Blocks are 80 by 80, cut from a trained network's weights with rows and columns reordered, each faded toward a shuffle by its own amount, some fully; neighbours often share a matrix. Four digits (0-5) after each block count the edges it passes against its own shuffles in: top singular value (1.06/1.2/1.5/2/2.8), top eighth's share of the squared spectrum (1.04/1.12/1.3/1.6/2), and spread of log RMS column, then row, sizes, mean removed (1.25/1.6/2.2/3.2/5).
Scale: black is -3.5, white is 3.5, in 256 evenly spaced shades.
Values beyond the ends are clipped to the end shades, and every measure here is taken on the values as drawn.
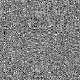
3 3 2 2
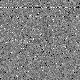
3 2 0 1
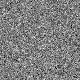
0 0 0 0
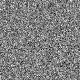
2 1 0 0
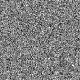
3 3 1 0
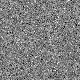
0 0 0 0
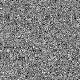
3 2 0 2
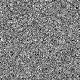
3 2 0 1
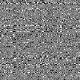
4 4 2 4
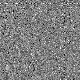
3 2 1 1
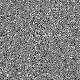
2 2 1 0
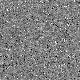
0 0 0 0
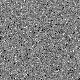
0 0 0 0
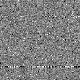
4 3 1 2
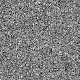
0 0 0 0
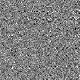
3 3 1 2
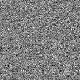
3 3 0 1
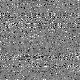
3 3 0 3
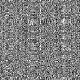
4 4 1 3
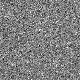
1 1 0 0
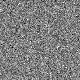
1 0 0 0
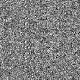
3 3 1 1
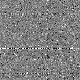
4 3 0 2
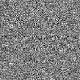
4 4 1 2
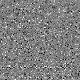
3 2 0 2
